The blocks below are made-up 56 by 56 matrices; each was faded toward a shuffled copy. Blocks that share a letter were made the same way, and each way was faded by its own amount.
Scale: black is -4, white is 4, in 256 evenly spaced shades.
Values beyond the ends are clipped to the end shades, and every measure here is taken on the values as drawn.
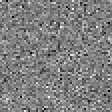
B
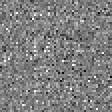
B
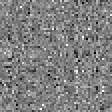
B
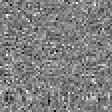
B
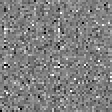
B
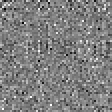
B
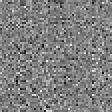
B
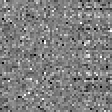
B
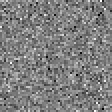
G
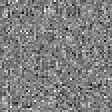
B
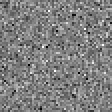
G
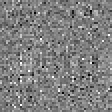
B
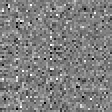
B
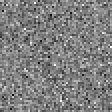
G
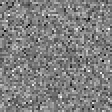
G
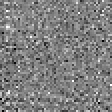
B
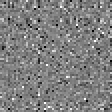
B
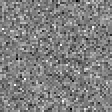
G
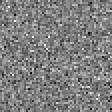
G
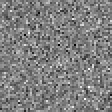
G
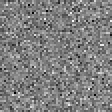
G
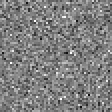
G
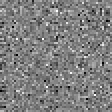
B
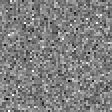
G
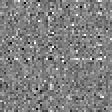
B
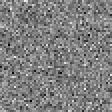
G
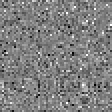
B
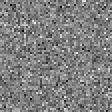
G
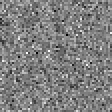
G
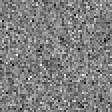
G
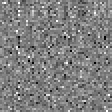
B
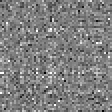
B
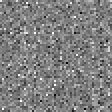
B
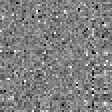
B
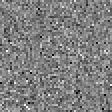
G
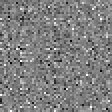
B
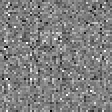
B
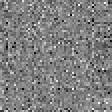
B
